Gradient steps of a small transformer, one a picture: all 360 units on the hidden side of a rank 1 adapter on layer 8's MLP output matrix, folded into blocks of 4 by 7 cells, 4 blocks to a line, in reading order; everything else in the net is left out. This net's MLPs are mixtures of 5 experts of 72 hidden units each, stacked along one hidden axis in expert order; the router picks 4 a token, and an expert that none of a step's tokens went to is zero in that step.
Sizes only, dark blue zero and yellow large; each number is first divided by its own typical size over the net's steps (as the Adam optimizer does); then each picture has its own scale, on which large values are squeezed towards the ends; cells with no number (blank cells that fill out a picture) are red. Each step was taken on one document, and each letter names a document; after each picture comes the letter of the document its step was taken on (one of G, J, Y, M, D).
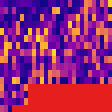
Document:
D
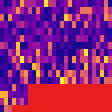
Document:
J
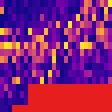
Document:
D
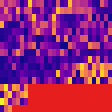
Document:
J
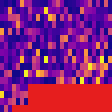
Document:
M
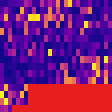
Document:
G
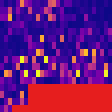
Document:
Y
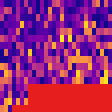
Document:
M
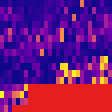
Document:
Y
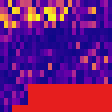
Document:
G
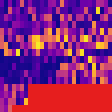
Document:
Y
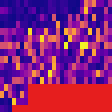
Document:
D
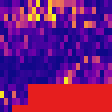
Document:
G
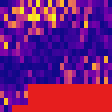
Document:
G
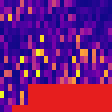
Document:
Y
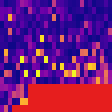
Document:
Y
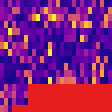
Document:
G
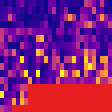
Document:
Y
